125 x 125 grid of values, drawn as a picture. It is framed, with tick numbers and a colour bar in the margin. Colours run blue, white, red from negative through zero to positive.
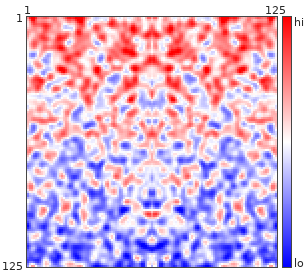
Stripes: none. Grain: blotchy. Odd rows or columns: none. Slope: up to the top. Mirror symmetry: left to right.
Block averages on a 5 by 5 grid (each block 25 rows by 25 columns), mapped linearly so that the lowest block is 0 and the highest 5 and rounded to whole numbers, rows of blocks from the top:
5 5 5 5 5
3 4 4 4 3
2 2 3 2 2
1 1 2 1 1
0 0 0 0 0
